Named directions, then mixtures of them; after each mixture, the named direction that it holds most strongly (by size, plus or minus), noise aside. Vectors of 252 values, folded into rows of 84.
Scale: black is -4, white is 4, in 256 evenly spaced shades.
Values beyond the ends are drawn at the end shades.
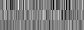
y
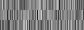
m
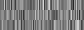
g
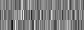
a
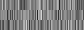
m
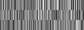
g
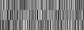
m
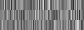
g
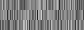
m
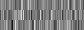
a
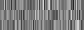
g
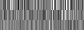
y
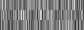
m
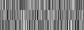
m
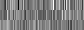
y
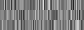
g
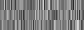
g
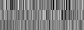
y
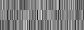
m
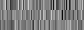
y
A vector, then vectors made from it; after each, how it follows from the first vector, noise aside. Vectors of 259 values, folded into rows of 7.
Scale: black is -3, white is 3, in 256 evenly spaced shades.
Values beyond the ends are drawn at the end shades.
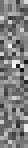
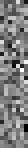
negated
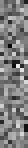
negated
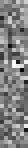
sign-scrambled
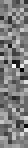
sign-scrambled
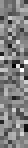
negated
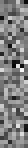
negated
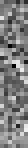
sign-scrambled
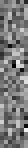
sign-scrambled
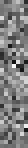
sign-scrambled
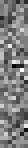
sign-scrambled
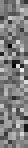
negated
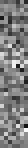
sign-scrambled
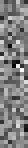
negated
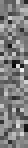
negated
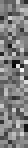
negated
